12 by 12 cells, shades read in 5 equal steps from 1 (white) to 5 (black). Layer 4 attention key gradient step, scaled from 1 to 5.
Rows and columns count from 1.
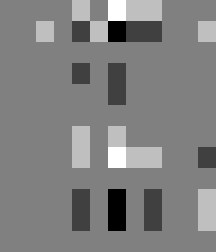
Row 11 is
3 3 3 3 4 3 5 3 4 3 3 2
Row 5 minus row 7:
0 0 0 0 1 0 2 0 0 0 0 0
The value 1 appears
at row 1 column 7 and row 8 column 7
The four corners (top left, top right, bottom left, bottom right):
3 3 3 3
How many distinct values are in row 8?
4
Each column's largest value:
3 3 3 3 4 3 5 4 4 3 3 4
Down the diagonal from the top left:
3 3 3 3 3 3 2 2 3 3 3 3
